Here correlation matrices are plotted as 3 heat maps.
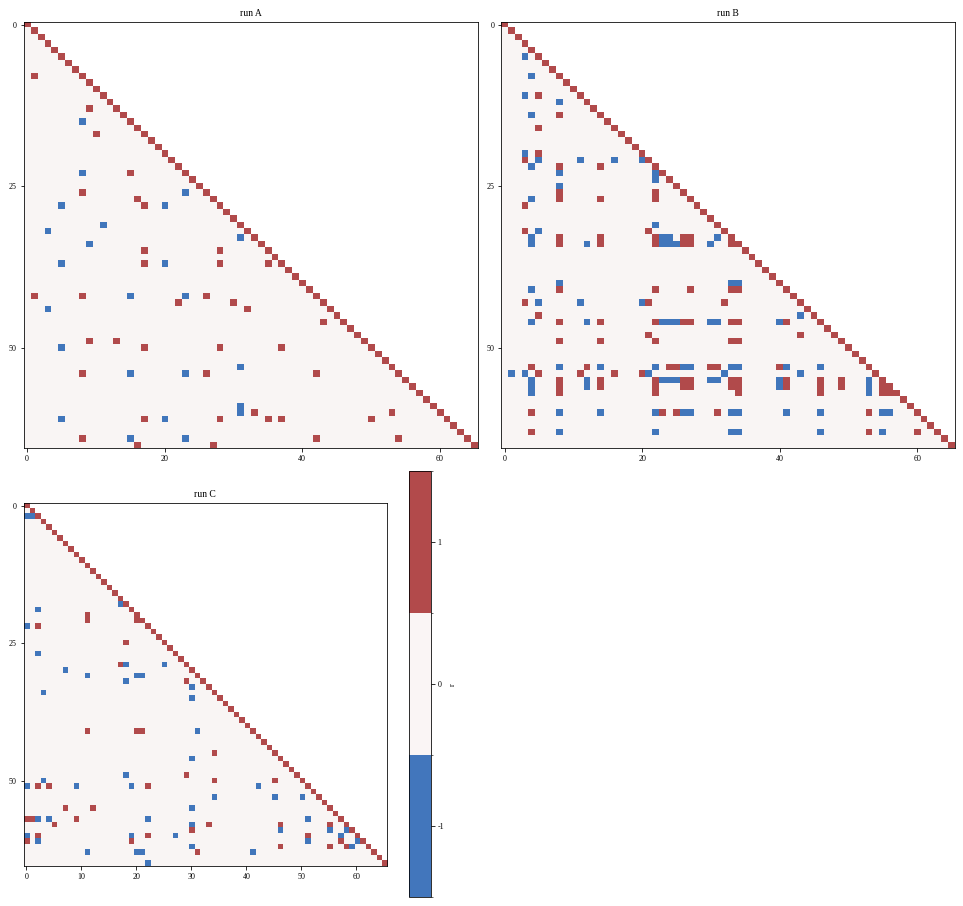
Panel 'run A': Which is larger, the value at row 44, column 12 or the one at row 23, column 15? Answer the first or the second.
the second
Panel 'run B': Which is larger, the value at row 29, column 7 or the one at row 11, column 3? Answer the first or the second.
the first
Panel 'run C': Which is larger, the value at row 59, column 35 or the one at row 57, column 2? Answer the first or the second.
the first
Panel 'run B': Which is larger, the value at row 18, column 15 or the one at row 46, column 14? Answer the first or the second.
the second
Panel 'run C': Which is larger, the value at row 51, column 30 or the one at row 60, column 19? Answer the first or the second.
the first
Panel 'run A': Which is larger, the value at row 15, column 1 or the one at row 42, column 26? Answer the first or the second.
the second
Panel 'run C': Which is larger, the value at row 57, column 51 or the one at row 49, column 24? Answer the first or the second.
the second
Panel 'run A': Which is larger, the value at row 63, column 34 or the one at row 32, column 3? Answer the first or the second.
the first
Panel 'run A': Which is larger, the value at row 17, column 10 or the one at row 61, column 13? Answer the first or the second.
the first
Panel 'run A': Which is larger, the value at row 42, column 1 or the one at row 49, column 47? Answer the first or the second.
the first
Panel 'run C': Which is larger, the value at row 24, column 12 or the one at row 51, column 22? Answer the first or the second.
the second
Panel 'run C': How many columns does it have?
66
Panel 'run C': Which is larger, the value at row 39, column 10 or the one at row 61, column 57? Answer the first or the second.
the second
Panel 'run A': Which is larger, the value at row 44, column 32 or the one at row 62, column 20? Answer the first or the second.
the first
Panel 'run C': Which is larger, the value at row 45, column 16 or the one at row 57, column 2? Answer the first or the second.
the first
